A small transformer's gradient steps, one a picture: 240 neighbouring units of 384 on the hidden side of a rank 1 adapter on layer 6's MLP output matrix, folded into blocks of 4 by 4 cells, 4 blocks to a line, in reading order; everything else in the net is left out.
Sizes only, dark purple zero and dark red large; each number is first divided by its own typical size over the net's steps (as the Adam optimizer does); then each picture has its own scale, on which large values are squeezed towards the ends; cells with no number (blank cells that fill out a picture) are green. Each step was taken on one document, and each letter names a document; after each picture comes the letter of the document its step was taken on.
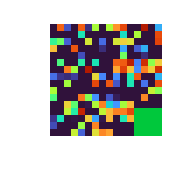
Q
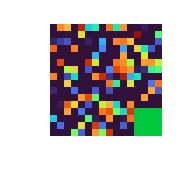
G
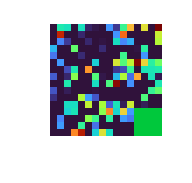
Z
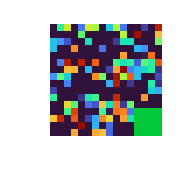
Q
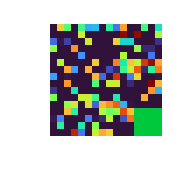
Q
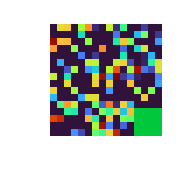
G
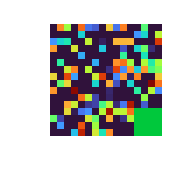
G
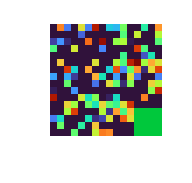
Q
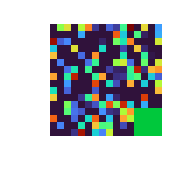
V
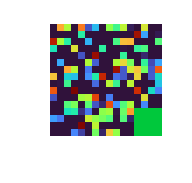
G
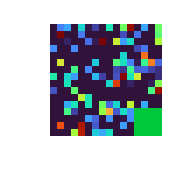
Z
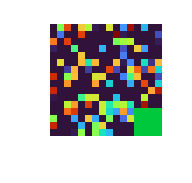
V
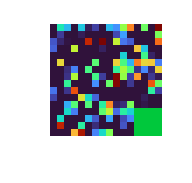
Z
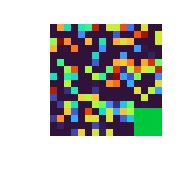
G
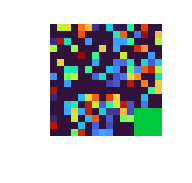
V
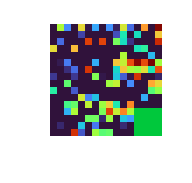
Z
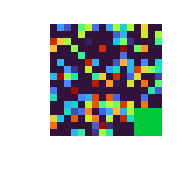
V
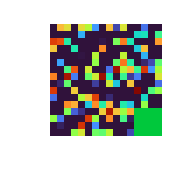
G
